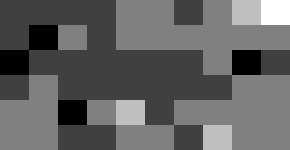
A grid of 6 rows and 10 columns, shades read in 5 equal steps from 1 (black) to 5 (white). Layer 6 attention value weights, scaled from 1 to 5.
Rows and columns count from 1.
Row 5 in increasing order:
1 2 3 3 3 3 3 3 3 4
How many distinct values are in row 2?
3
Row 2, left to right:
2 1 3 2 3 3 3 3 3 3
